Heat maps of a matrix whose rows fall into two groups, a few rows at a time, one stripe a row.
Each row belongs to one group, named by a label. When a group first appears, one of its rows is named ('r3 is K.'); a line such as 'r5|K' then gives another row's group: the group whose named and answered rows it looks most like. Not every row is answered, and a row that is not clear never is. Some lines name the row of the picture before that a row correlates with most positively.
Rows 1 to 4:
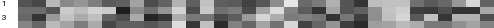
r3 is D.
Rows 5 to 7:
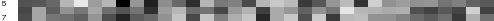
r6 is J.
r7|J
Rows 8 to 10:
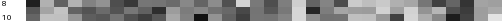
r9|J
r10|J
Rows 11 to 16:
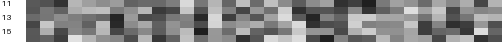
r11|D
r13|J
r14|J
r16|D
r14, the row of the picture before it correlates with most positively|8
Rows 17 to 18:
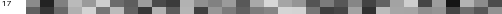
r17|D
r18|D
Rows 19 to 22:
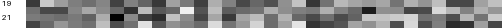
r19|J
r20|D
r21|J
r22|J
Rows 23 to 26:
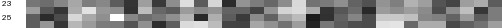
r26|D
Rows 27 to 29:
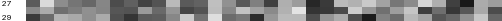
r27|J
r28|J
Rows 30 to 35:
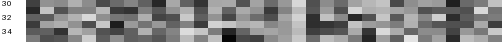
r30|J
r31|J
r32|D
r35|D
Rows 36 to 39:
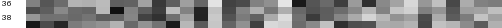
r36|D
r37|J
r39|D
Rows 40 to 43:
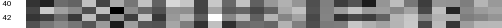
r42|D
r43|J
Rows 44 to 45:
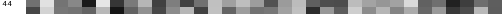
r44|J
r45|J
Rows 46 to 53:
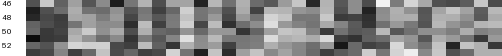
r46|J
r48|D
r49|D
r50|D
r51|D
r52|D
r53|J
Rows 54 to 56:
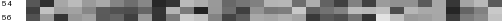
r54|D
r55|J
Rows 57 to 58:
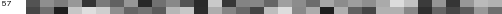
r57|J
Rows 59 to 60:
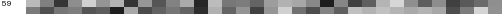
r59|D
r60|J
